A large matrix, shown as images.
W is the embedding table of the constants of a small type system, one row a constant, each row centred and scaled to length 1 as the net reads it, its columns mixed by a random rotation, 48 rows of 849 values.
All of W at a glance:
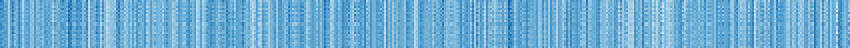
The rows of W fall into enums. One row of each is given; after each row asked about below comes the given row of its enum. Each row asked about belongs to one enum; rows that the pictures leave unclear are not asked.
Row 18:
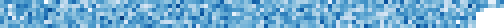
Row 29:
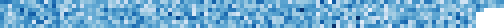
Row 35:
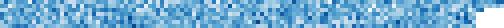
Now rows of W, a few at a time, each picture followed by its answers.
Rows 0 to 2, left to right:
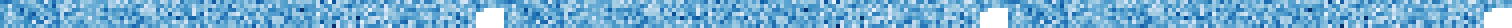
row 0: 29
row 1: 29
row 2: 29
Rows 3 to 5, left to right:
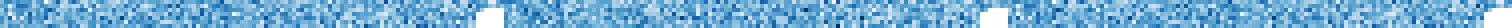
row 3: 18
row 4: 29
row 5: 18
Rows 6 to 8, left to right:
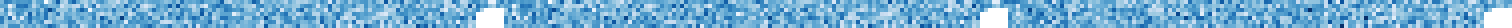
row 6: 18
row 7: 18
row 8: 29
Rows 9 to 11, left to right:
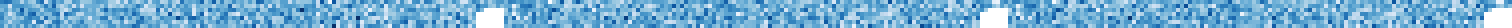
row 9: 29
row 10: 18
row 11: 18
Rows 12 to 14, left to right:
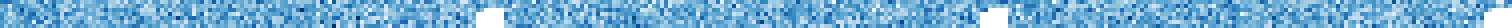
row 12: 29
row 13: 35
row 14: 18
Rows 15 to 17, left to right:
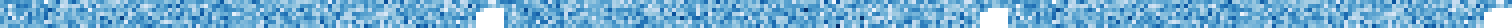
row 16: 29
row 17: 18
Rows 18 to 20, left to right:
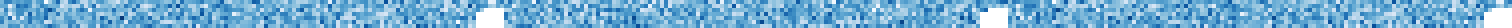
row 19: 35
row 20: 18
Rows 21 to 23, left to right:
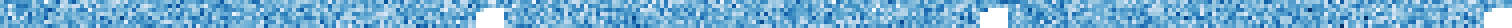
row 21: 18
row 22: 35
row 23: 29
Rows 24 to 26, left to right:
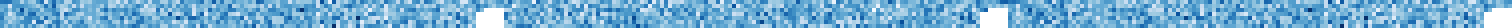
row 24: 29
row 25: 35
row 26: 29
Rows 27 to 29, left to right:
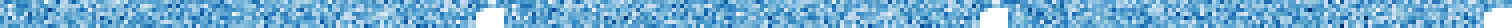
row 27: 18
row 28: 18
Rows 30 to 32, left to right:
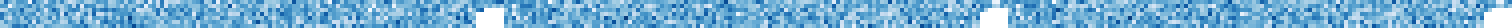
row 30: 35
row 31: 18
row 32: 18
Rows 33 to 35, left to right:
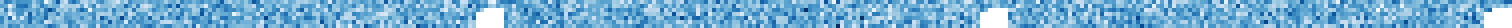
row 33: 18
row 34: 29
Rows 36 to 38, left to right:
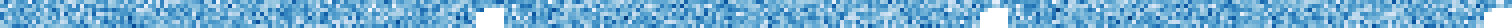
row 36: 35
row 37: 18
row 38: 18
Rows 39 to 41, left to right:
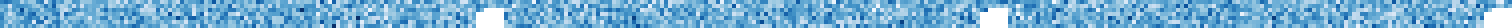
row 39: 29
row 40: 35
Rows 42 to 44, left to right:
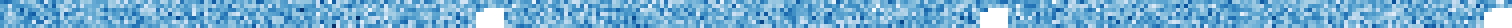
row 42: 29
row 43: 35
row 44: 18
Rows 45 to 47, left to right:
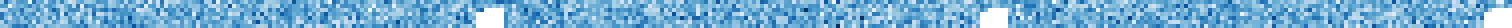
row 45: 35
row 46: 29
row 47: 18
